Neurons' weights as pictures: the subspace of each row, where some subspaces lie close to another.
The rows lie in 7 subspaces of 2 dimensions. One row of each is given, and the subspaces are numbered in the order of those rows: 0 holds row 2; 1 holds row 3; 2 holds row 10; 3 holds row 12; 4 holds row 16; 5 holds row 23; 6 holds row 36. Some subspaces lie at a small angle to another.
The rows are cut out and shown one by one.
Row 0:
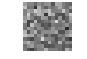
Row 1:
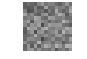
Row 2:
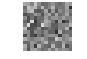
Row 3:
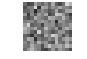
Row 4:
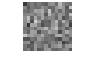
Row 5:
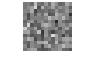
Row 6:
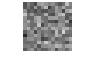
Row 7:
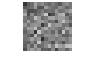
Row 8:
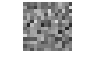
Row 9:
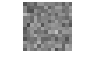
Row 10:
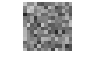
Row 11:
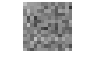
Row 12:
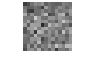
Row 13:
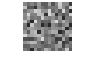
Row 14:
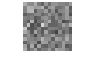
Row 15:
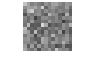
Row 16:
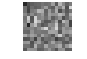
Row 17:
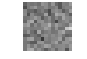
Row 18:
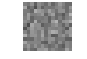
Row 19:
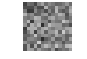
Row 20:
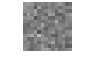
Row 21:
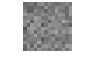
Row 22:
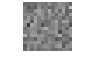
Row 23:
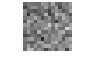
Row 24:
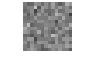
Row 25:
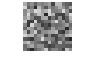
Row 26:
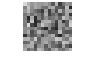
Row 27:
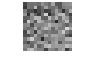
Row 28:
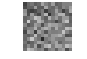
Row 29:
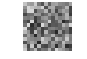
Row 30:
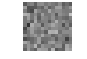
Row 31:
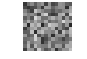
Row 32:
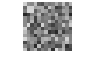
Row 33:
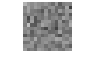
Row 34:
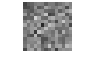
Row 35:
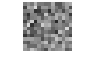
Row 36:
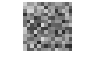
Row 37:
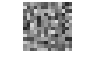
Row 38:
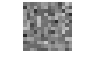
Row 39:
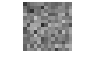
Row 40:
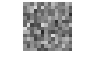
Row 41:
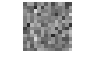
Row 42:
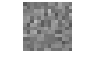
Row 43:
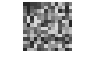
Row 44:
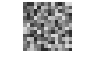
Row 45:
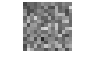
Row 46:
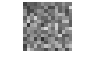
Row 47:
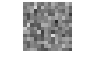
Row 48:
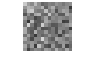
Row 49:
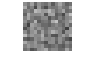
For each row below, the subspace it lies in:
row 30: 2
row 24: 1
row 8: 5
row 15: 3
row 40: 3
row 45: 5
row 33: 4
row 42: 4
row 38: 2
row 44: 1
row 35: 0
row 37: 2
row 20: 1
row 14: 6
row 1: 6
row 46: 5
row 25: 0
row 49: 6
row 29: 6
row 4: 4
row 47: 3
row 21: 6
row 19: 6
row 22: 5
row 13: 5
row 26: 4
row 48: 0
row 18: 6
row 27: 0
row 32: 2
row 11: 4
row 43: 4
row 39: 3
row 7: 3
